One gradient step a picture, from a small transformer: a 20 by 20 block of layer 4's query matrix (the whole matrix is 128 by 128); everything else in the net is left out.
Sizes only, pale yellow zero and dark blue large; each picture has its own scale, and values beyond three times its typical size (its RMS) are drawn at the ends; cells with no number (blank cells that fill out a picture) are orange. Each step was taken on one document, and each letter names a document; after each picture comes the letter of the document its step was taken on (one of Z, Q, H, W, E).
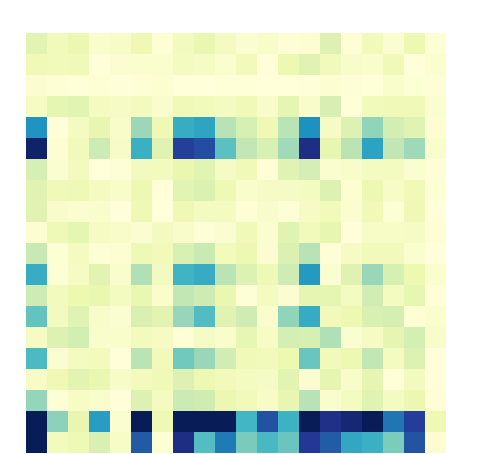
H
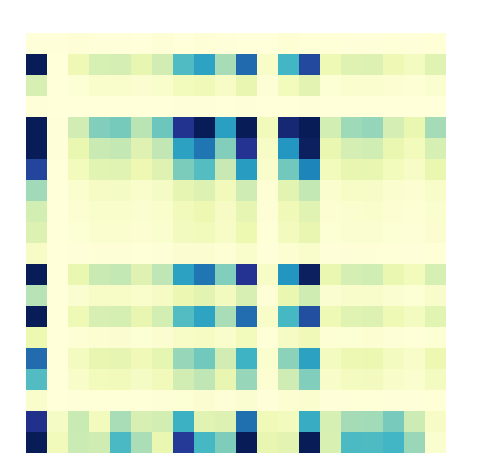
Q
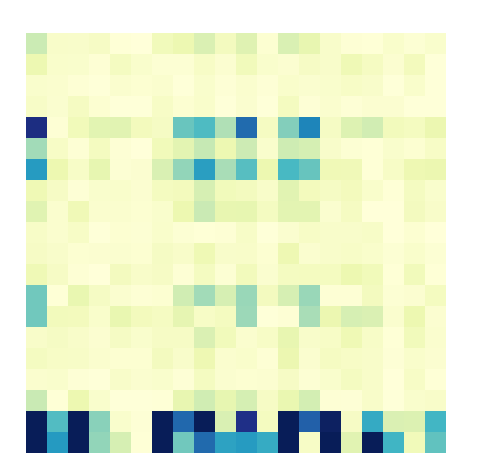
Q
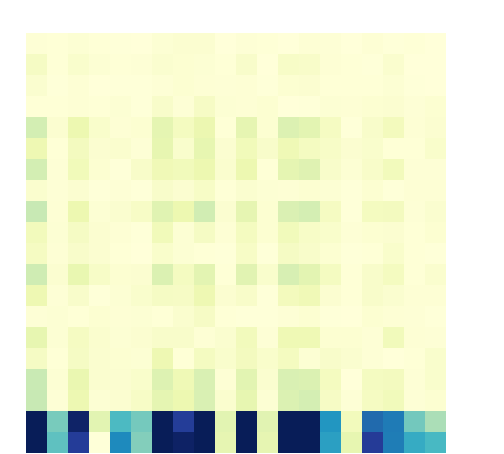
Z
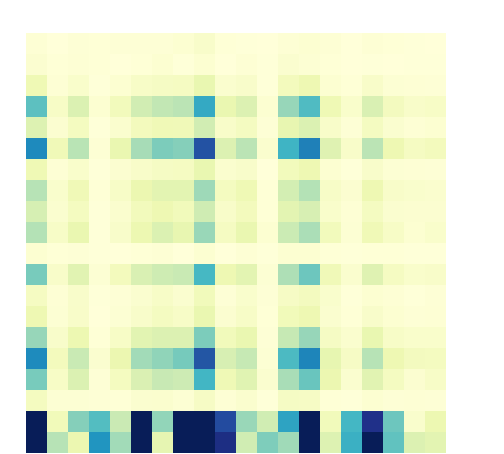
H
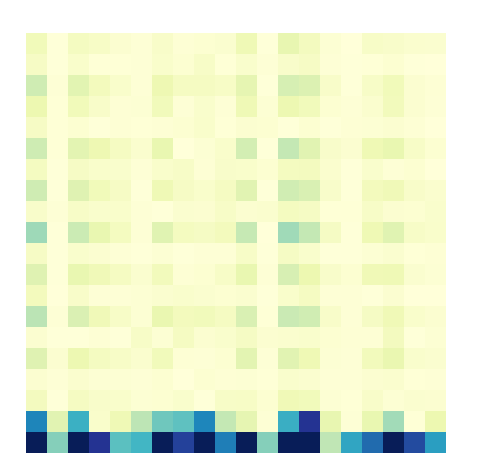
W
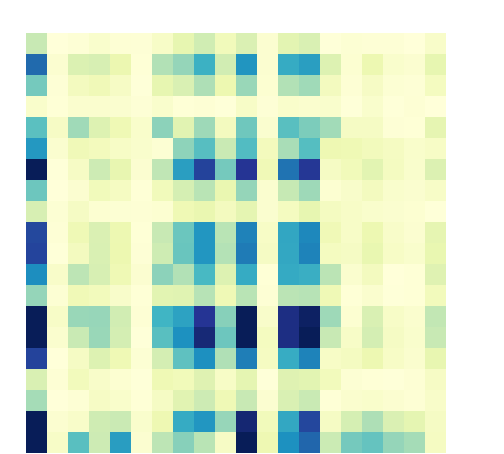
Q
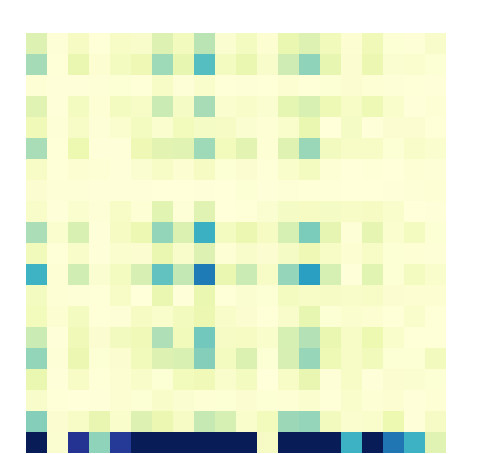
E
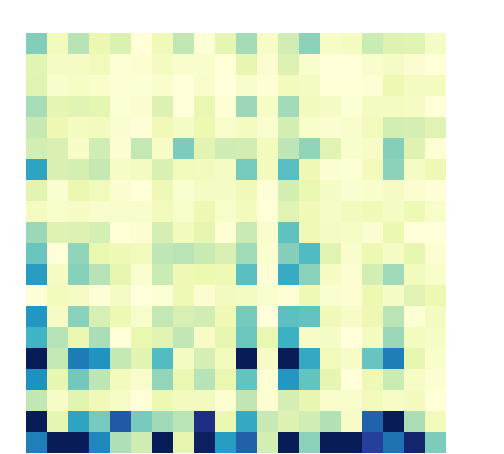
W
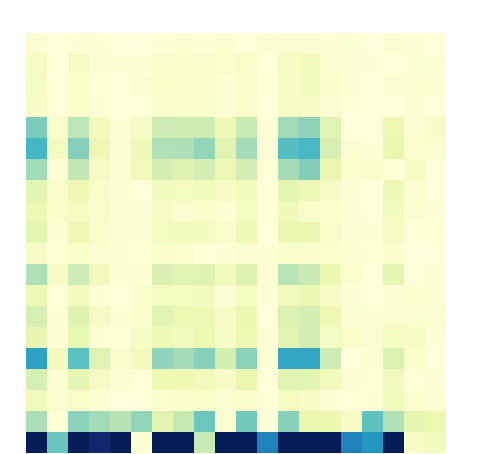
W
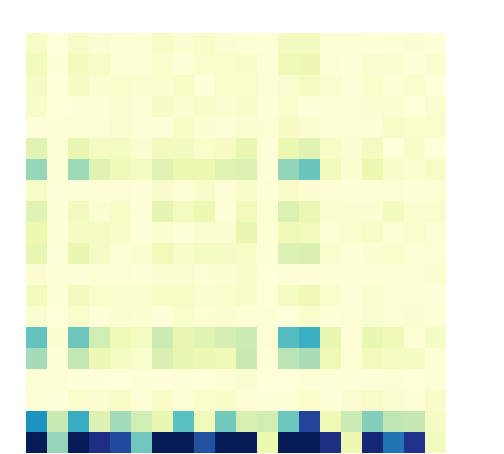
W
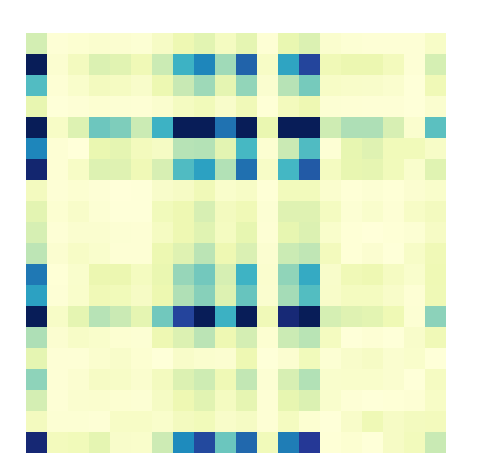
Q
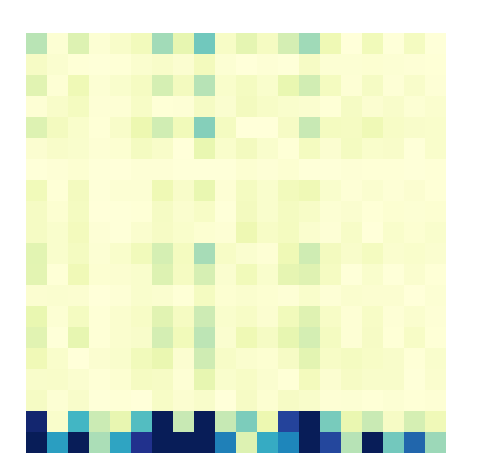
E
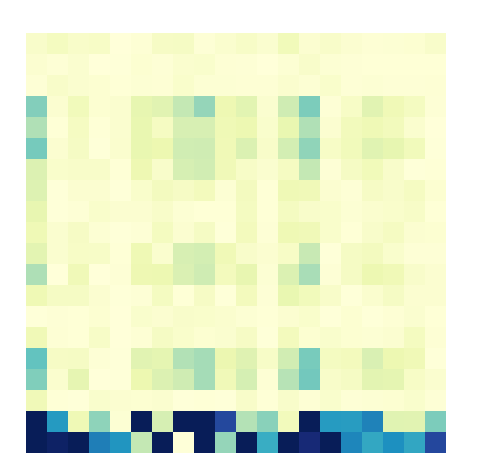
H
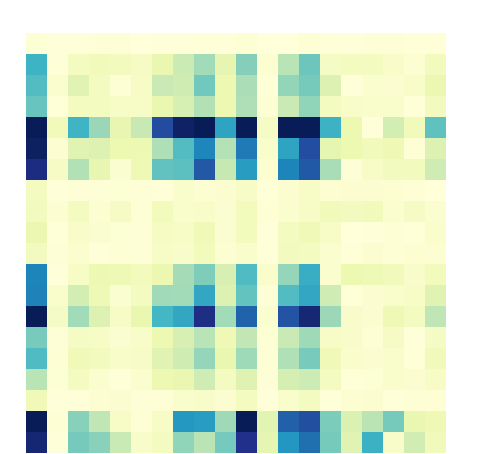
Q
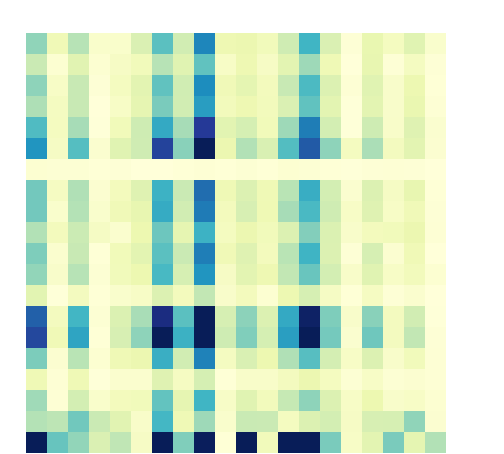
E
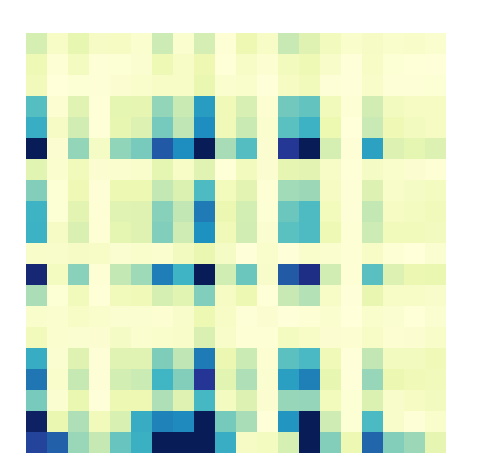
H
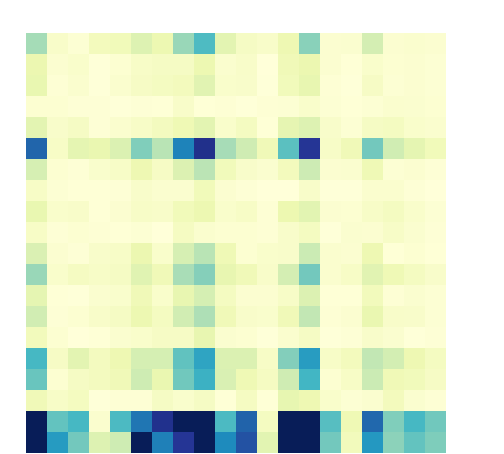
H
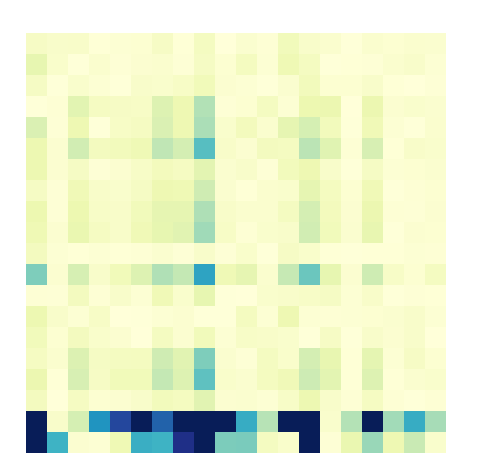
Z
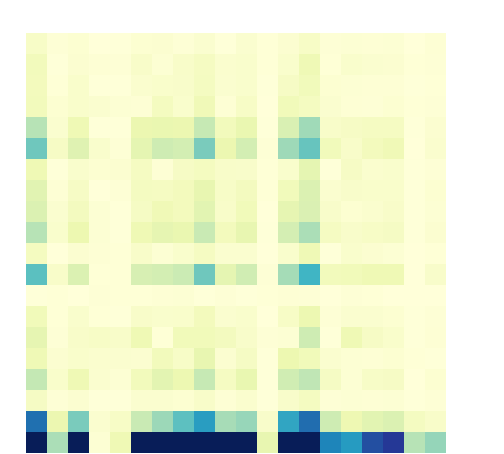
Z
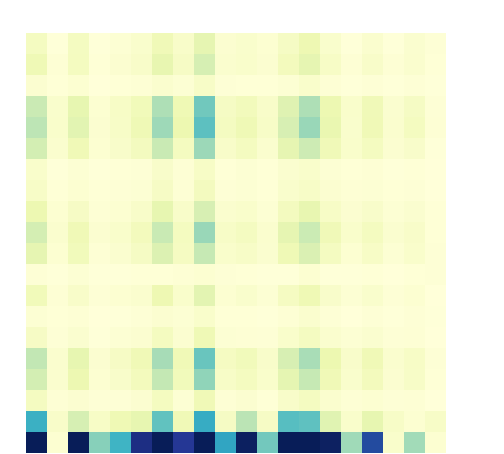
E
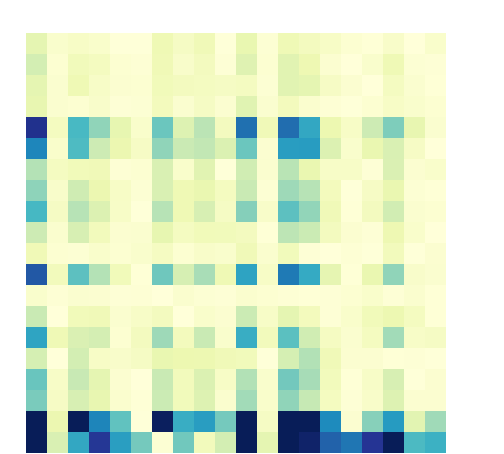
W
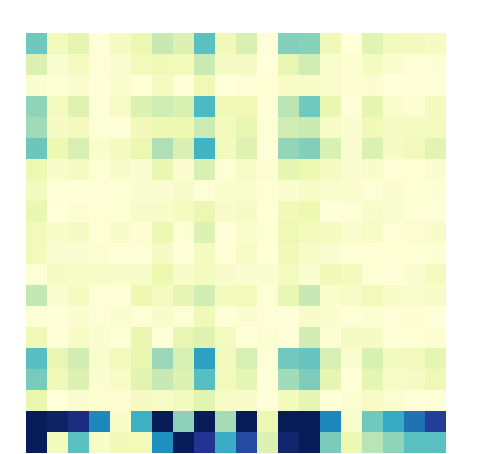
H
